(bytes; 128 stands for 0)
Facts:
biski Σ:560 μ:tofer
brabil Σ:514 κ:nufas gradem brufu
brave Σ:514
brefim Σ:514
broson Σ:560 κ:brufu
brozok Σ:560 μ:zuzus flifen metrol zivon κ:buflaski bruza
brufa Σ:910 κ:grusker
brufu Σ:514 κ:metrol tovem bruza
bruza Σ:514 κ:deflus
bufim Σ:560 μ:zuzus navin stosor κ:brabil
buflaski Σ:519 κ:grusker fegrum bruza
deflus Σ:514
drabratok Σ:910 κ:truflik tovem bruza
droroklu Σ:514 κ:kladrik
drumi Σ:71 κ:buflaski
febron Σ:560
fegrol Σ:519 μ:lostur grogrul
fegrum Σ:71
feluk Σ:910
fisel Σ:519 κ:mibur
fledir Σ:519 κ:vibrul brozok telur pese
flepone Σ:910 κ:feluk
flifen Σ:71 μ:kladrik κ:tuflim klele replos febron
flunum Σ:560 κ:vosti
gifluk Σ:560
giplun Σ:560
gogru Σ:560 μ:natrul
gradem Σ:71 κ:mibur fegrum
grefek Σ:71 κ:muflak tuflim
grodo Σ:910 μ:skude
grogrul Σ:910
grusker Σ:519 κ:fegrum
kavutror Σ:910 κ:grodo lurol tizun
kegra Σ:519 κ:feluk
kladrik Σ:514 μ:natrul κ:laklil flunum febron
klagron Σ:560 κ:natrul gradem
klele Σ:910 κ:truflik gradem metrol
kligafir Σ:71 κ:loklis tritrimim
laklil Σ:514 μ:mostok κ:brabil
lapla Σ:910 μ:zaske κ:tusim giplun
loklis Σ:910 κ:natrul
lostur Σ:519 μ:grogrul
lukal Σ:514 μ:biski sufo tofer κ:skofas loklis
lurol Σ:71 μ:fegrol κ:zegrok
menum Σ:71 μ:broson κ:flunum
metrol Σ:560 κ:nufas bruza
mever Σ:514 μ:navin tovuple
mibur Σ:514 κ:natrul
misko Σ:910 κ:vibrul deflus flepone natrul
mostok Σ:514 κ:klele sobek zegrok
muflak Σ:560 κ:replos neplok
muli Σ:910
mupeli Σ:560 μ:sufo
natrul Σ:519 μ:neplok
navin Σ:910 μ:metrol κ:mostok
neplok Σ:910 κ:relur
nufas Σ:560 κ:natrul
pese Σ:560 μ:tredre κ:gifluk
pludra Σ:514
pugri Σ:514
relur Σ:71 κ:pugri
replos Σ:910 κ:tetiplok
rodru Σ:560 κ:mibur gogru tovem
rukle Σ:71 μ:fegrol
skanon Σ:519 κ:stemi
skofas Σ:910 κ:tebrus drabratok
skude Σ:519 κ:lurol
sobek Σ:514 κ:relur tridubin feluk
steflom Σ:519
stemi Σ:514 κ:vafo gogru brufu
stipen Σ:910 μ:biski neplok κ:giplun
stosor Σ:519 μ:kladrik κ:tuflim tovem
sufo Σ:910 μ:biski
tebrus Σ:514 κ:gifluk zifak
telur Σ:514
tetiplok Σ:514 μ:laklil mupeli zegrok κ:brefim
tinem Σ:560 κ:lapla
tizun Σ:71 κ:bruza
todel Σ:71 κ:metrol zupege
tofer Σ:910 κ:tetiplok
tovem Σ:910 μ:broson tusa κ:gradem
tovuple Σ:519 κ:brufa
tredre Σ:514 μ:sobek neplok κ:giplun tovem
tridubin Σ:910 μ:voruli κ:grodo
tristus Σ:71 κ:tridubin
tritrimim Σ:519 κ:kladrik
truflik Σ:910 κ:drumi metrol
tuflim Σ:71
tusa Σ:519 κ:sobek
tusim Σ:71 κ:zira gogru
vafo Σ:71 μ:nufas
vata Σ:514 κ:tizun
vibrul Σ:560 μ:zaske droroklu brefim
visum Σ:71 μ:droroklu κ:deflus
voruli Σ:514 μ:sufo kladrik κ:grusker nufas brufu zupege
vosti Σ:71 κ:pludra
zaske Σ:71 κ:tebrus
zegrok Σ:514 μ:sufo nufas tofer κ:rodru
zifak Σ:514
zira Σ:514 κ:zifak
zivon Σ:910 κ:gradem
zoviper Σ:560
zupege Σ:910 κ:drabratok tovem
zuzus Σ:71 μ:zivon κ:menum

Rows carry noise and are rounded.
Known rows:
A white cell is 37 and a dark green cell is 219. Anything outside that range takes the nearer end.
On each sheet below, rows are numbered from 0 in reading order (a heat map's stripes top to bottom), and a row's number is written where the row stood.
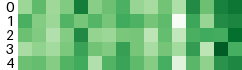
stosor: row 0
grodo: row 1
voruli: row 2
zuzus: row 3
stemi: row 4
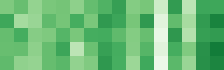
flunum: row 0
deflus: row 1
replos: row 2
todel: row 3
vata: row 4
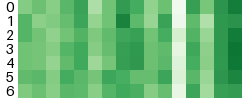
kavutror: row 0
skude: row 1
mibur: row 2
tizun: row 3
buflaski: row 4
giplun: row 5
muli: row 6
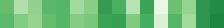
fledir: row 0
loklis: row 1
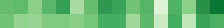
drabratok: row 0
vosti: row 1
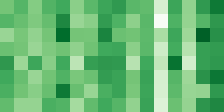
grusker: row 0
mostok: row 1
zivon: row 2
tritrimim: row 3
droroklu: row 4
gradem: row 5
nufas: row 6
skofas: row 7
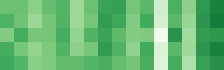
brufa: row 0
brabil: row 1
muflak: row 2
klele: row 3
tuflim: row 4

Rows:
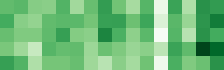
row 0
grefek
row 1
bruza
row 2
tusa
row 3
brozok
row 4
tetiplok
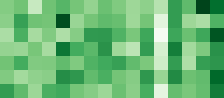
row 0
bufim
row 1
tofer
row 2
lurol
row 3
neplok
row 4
febron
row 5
natrul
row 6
vafo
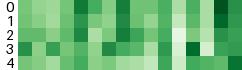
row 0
metrol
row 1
tovuple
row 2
broson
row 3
brefim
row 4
stipen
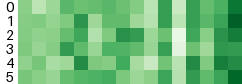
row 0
pese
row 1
tredre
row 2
misko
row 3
tebrus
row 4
flifen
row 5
gogru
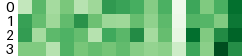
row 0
rukle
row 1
zegrok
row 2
visum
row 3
mever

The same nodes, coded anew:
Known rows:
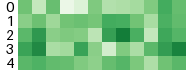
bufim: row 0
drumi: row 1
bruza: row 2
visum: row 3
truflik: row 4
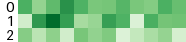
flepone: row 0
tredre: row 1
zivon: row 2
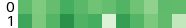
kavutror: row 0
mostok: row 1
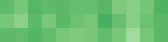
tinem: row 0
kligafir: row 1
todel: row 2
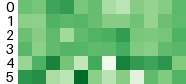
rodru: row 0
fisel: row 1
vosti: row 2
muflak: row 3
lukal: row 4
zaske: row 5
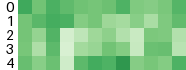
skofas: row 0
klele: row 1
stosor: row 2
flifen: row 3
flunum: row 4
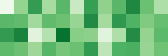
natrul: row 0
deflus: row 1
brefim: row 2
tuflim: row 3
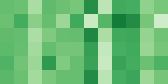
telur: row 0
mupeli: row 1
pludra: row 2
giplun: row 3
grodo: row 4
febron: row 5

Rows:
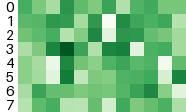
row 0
feluk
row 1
zegrok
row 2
laklil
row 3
sobek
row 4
grogrul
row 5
rukle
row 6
biski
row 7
voruli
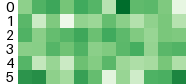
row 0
tofer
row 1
zuzus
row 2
skude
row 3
misko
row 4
tovuple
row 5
lapla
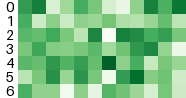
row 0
vibrul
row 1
navin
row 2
tetiplok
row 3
sufo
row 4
broson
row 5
nufas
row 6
metrol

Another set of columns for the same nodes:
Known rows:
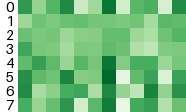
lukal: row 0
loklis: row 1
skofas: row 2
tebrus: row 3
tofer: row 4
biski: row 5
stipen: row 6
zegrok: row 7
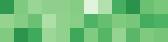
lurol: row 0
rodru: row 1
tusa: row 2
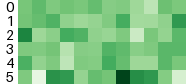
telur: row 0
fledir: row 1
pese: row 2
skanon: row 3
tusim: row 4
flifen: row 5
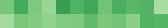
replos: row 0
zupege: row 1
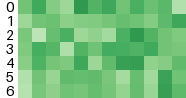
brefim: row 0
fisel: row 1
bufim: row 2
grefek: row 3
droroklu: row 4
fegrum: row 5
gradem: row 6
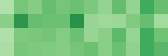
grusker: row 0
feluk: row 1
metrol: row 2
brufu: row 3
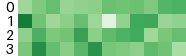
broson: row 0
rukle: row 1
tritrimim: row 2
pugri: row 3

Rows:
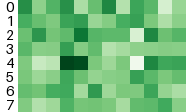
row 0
mupeli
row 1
menum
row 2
neplok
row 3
vibrul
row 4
natrul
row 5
laklil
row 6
tridubin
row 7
tovem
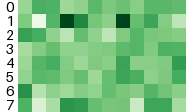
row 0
mostok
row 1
kladrik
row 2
grogrul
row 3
zivon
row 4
misko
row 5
kligafir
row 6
lapla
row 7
gogru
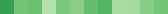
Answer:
zaske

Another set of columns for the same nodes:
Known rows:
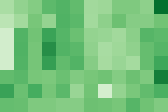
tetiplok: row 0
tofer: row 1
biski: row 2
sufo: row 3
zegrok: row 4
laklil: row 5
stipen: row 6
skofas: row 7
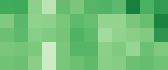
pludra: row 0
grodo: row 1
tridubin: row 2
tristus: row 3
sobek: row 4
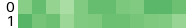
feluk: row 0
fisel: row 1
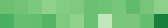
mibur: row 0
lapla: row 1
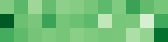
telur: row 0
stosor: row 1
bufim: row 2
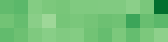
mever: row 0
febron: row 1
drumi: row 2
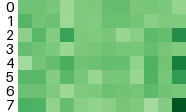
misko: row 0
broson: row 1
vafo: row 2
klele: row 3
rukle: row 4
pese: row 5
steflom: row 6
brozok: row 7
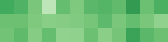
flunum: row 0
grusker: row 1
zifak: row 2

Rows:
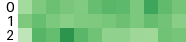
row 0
grogrul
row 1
nufas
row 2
lukal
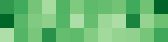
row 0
menum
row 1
natrul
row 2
mupeli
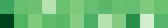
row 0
droroklu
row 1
kladrik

